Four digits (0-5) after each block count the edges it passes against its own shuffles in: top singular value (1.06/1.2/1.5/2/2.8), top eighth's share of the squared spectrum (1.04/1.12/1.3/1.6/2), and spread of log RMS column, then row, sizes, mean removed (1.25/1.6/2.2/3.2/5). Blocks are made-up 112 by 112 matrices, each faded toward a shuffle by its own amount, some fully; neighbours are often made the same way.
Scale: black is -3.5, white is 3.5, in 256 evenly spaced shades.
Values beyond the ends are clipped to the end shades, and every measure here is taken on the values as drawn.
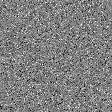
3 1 0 0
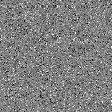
3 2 1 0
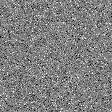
0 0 0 0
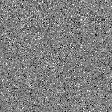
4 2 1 1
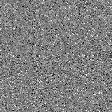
3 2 1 1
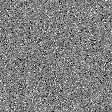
2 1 0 0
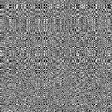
5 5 4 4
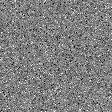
0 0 0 0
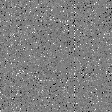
3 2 1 1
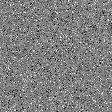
2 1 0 0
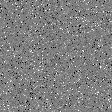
0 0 0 0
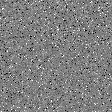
0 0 0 0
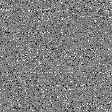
1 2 0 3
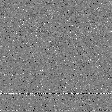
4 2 0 2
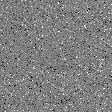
0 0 0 0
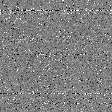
3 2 0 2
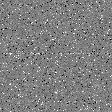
1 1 0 0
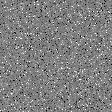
0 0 0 0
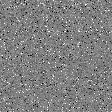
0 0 0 1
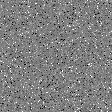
0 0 0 0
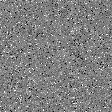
3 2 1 0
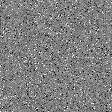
2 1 0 0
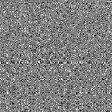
4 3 2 2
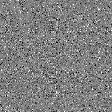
4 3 1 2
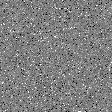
2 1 0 0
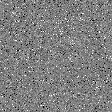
3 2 0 1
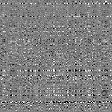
5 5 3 4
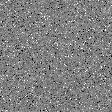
2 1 0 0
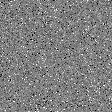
1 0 0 0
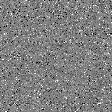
3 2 0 1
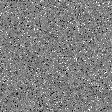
2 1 0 0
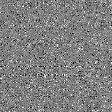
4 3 1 2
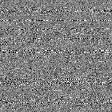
2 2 0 4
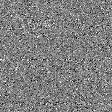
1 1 0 2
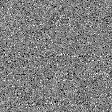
0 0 0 2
